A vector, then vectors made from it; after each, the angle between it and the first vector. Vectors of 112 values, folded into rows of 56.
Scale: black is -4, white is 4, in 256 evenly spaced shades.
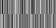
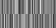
partly aligned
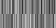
partly aligned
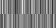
nearly opposite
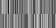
orthogonal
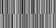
nearly parallel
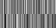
orthogonal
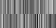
orthogonal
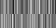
orthogonal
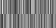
nearly opposite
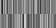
orthogonal
